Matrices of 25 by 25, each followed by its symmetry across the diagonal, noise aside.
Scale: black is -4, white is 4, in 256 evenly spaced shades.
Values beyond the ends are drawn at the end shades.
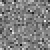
antisymmetric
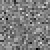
neither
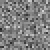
antisymmetric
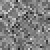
symmetric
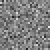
antisymmetric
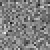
neither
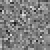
antisymmetric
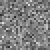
neither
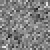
symmetric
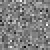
antisymmetric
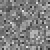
symmetric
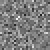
symmetric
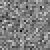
neither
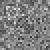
symmetric
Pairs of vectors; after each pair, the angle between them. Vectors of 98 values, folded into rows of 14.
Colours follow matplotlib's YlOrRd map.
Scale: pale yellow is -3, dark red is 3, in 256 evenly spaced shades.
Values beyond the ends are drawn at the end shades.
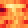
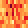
partly opposed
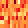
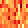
orthogonal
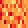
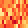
partly opposed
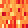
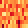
nearly opposite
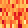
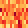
nearly parallel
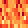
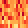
nearly parallel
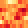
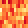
partly opposed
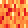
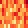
partly opposed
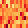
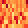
partly aligned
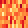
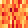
nearly opposite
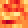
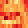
nearly opposite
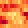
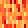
orthogonal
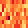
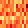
orthogonal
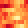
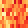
partly opposed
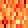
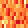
nearly opposite
